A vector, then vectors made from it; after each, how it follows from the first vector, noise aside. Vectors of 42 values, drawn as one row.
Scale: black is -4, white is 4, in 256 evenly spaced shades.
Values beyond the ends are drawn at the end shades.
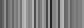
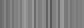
shrunk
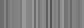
shrunk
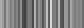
negated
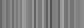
shrunk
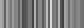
negated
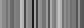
reversed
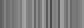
shrunk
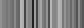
reversed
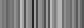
reversed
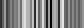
scaled up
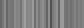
shrunk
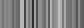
reversed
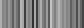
reversed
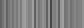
shrunk
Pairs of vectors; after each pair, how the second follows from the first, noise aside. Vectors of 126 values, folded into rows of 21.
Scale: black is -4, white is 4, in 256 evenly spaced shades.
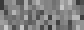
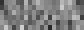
copied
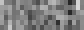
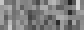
copied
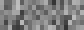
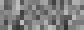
copied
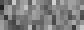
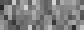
copied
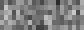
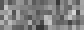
copied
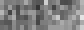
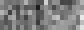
copied
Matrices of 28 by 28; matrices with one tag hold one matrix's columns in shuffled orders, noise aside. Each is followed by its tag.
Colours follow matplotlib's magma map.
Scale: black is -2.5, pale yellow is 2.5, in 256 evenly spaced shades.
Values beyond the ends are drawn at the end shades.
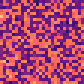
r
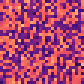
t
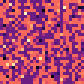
t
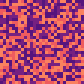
r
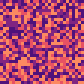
r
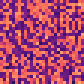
t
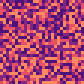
r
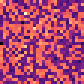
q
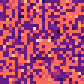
t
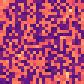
t
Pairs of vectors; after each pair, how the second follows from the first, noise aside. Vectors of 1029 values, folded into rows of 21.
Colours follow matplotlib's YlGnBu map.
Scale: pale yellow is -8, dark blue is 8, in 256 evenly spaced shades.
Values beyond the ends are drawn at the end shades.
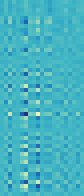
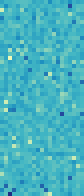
shuffled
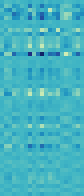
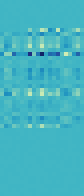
partly zeroed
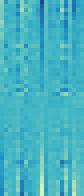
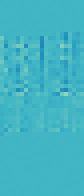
partly zeroed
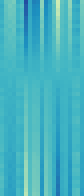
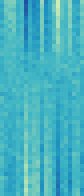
copied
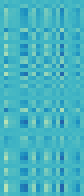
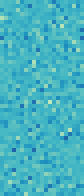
shuffled
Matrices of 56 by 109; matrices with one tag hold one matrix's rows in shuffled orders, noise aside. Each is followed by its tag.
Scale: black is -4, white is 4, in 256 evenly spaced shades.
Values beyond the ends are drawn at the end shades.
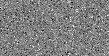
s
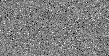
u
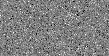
u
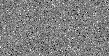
u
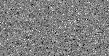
u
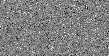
u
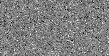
s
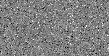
s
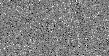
u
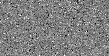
u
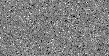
u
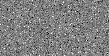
u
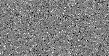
u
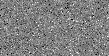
s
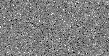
u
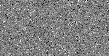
u
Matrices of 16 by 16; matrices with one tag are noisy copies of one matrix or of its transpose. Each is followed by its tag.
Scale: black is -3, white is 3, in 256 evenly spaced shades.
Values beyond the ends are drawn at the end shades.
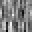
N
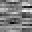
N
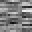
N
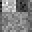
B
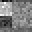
B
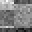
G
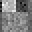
B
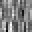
N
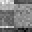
G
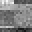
G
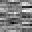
N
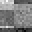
G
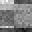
G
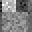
B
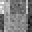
G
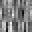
N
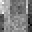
G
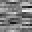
N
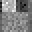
B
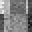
G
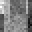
G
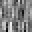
N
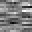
N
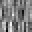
N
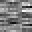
N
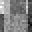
G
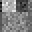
B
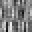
N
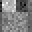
B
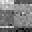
G
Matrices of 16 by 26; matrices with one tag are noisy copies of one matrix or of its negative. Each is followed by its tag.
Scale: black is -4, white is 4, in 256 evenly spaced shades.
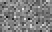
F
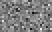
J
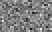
J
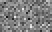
F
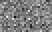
F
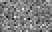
F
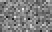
F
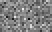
F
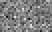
F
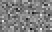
J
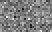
F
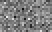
F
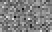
F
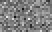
F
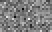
F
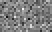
F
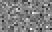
J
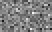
J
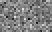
F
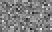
J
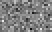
J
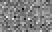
F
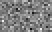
J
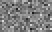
J
